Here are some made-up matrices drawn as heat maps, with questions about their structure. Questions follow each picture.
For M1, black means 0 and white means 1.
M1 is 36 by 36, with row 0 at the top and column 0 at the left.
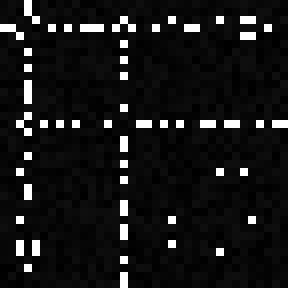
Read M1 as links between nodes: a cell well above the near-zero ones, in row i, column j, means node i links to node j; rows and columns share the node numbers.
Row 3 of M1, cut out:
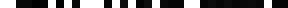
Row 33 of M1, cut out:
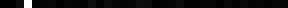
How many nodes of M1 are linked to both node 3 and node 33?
0
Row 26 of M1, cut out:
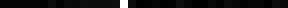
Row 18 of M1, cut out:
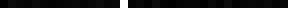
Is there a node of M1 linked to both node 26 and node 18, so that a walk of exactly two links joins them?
yes
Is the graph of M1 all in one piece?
no
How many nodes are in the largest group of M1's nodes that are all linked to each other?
3
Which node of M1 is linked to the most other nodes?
node 15
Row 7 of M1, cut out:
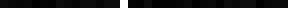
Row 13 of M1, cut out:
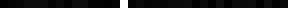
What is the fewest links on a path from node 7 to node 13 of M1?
2
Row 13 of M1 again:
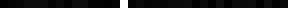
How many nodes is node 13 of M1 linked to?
1
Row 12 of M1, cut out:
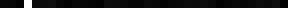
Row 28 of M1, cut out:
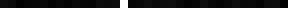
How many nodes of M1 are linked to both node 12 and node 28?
0
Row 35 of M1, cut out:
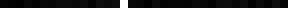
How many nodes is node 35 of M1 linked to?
1
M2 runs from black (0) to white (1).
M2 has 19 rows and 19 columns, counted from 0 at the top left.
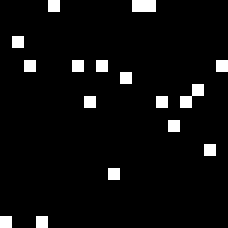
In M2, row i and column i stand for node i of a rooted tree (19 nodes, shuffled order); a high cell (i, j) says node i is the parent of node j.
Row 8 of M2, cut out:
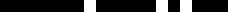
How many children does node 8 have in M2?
3
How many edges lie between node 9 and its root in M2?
4
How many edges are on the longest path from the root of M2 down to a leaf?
4
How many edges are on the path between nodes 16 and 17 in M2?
7
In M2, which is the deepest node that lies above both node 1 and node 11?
18
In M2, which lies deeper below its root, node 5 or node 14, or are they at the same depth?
node 14
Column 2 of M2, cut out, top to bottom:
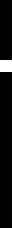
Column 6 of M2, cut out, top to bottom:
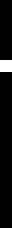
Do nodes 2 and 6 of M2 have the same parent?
yes
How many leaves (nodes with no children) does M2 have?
9
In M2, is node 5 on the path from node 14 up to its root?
yes
